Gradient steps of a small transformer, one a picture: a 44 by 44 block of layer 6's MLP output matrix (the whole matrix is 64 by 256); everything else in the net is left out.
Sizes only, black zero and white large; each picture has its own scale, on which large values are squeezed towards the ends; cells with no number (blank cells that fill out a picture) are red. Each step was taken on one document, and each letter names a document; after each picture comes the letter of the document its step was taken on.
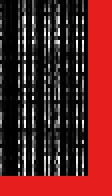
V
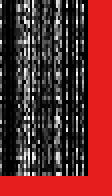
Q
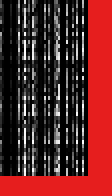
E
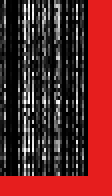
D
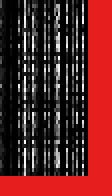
E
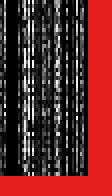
D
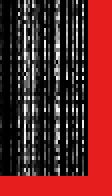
E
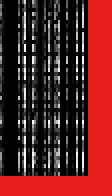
V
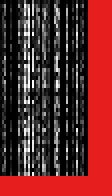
D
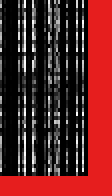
V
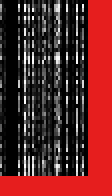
Q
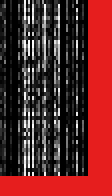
D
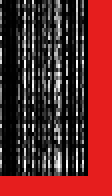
Q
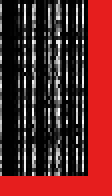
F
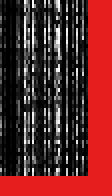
Q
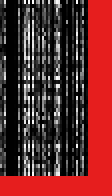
D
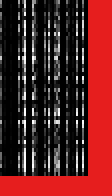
V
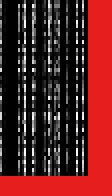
V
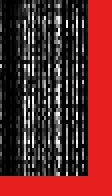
Q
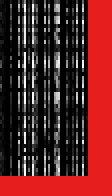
E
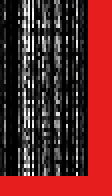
D
